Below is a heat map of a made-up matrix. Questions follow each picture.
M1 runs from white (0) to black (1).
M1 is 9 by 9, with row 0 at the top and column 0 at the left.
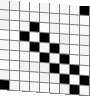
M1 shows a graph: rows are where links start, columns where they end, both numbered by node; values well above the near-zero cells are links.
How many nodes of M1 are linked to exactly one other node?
2
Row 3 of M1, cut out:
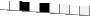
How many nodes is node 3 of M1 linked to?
2
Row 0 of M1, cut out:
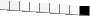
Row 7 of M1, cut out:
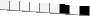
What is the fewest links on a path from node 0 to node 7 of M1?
2
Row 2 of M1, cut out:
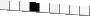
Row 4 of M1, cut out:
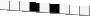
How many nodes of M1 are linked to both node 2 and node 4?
1
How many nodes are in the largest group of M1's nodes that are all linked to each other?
2
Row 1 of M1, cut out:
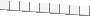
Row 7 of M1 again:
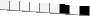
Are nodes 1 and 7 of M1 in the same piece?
no
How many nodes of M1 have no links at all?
1
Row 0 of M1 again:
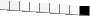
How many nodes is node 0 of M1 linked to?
1
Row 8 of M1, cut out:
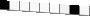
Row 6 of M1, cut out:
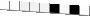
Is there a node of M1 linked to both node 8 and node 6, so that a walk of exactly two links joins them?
yes
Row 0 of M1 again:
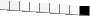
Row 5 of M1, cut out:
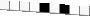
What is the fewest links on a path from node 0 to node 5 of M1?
4
